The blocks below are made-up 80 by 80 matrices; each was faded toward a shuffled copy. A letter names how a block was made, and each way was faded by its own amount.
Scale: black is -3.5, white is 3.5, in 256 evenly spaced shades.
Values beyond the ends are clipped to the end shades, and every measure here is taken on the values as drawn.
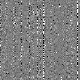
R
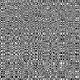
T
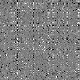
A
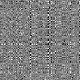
T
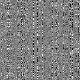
R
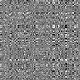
T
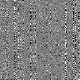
R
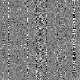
R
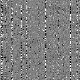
R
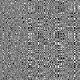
T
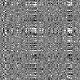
T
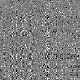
A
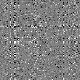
A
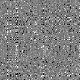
A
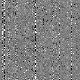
R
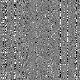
R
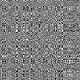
T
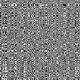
T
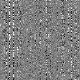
R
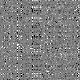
A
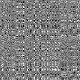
T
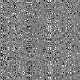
A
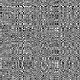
T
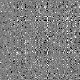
A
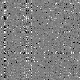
A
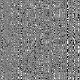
R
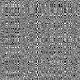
T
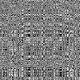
T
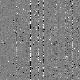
R
